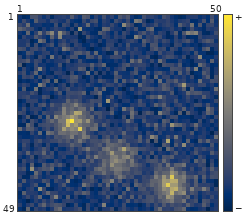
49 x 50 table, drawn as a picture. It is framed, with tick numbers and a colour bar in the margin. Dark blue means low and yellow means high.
Histogram: skewed, a long tail of high values. Average level on the scale: 20%. Bumps: three. Mirror symmetry: none.
